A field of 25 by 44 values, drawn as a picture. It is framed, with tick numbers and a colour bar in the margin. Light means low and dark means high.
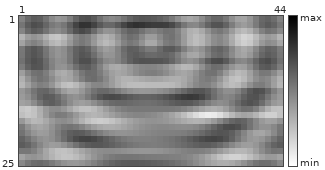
Stripes: horizontal, repeating 4 times. Slope: none. Average level on the scale: 50%. Calmest part: bottom middle. Grain: streaks across. Rings: centred on the top middle.
